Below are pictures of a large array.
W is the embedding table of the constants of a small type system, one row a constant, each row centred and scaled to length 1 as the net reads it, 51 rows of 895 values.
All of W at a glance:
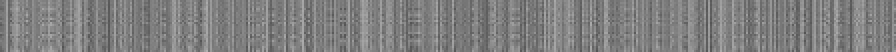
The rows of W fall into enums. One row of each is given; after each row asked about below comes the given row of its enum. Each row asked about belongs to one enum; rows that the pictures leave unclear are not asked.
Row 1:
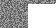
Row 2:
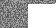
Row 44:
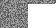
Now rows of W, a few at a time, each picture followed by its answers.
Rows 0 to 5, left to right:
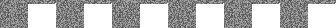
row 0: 44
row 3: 1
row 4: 44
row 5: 1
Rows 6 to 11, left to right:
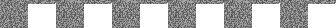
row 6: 1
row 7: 2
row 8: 2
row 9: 2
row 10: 2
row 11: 1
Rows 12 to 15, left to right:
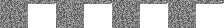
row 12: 1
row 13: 44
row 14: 1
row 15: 1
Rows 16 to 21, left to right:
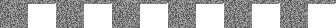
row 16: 44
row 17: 1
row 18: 2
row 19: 44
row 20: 1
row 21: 1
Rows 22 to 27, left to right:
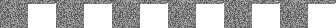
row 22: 44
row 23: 44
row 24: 2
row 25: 2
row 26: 1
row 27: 2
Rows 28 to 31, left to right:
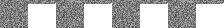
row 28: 1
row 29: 2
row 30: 1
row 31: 2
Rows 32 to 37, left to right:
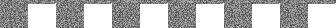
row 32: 1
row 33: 1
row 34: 2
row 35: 2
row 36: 44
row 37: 44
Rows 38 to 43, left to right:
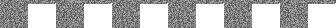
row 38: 1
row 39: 2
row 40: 1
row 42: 1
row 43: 44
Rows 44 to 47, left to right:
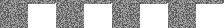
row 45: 1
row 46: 44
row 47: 44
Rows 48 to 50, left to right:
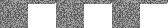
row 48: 2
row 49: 44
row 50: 2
